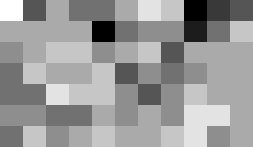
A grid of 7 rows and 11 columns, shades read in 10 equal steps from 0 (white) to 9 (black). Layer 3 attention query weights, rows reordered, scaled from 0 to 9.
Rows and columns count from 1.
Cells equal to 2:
13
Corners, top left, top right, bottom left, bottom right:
0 6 5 3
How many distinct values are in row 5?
6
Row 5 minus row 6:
1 1 -4 -3 -1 0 3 0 1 2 0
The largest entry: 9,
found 2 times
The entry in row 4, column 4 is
3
